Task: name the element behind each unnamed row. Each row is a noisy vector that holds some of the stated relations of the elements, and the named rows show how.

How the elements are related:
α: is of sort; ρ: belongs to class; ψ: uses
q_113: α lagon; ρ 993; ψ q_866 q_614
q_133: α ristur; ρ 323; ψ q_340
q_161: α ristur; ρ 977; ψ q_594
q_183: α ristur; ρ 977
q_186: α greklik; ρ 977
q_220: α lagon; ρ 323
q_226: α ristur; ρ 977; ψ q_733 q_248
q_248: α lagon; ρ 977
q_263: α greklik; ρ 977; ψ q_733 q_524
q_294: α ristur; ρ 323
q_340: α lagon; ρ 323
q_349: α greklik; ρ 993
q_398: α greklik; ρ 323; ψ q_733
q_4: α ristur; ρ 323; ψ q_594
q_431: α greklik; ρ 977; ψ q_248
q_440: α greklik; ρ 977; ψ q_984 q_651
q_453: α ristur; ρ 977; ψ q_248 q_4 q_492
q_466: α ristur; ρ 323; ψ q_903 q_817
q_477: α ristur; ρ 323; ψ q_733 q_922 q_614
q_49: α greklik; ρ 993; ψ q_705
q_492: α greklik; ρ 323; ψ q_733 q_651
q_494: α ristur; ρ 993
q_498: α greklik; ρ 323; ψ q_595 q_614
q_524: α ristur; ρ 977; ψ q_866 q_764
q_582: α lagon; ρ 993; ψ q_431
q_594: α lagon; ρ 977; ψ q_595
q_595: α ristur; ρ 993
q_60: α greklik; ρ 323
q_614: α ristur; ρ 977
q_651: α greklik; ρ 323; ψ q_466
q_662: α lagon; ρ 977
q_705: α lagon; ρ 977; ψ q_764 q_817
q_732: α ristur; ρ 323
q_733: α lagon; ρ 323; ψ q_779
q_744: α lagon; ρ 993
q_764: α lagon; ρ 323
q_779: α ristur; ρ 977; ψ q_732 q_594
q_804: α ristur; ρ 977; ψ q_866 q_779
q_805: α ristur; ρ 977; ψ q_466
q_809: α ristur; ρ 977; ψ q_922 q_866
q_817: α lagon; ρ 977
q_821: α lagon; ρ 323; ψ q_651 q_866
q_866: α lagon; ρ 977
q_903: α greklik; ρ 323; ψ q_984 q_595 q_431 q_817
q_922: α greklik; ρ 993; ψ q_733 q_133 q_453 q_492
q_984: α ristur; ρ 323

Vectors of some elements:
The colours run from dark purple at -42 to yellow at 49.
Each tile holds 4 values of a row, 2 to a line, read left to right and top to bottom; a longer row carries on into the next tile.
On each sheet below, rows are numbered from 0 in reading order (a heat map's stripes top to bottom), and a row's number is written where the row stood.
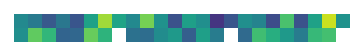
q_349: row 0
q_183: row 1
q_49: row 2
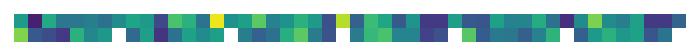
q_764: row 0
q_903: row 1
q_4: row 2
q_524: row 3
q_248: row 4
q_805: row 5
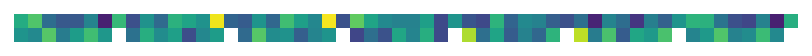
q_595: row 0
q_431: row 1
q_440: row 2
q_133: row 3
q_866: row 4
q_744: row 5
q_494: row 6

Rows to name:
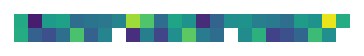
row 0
q_821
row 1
q_466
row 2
q_60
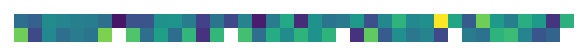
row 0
q_817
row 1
q_705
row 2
q_113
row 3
q_492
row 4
q_779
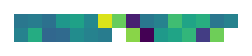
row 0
q_498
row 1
q_594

